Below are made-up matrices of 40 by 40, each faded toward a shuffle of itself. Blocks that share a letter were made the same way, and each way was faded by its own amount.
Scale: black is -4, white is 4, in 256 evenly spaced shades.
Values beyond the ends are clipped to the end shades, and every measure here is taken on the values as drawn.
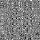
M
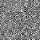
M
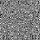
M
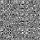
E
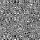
E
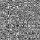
M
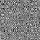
M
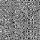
E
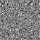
M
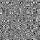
M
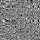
E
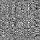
M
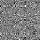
M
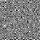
E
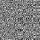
E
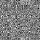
M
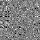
E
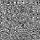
M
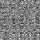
M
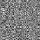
M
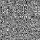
M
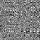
E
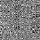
M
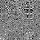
E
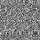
M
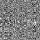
M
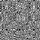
E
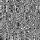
E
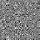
M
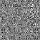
M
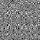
E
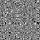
E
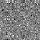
E
